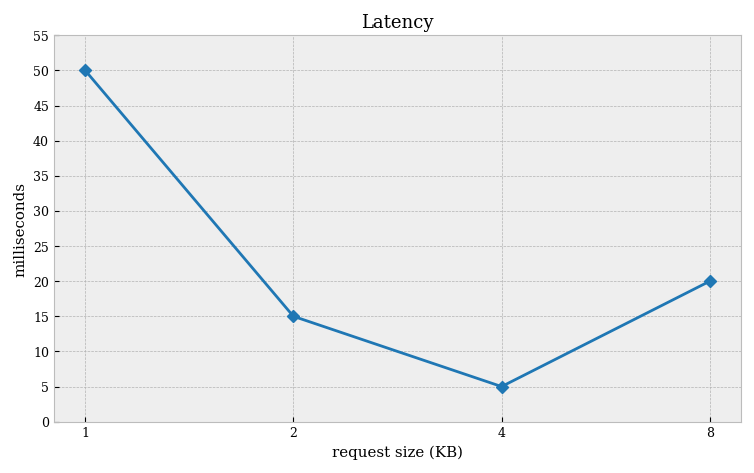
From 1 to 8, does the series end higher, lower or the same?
lower
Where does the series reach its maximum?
1
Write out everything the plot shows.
Title: Latency
x-axis: request size (KB), ticks 1 2 4 8
y-axis: milliseconds, ticks 0 5 10 15 20 25 30 35 40 45 50 55
Values:
50 15 5 20
